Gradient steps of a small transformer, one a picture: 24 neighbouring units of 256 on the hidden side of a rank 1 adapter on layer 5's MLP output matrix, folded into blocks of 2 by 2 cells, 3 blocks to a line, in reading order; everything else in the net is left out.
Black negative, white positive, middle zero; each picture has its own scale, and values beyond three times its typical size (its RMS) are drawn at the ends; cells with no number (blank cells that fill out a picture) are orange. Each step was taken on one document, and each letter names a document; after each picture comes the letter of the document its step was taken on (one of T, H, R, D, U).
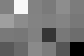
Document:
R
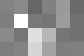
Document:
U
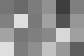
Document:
U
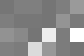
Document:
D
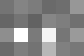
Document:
D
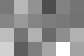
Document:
R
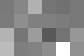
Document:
R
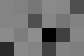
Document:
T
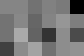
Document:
T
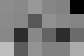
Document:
T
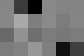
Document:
R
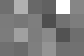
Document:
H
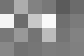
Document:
H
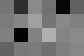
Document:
H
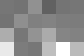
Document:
R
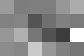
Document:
D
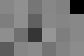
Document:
T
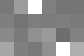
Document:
R
